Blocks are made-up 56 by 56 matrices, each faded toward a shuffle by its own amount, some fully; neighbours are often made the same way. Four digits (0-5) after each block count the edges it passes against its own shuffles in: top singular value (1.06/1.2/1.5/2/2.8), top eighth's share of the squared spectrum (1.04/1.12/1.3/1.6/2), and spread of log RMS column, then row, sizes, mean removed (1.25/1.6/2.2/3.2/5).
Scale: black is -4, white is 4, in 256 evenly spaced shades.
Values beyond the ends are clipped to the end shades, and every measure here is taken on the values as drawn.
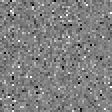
1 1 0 0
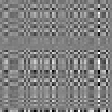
5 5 4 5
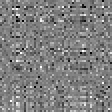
4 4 2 2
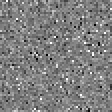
0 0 0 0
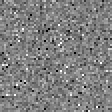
0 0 0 1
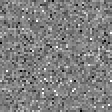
0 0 0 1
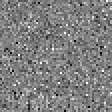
2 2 0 0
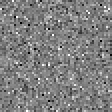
0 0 0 0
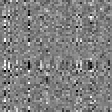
4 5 3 2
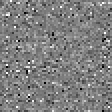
2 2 2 2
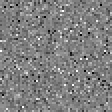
0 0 0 0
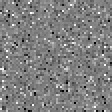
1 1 1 0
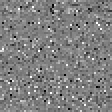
1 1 0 1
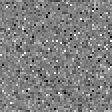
0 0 0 0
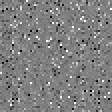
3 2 1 0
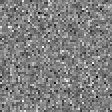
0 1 0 0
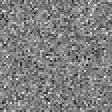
1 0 0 0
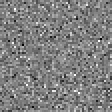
0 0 0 0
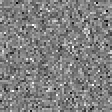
1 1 0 0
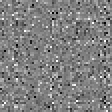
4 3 2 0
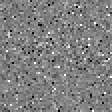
0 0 0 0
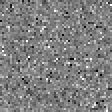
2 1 0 0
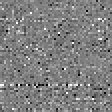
3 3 0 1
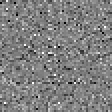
3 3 0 1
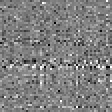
4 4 1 3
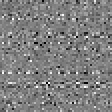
4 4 2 3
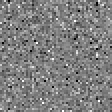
1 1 1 0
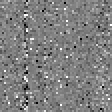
2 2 2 0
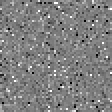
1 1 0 0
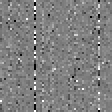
4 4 2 0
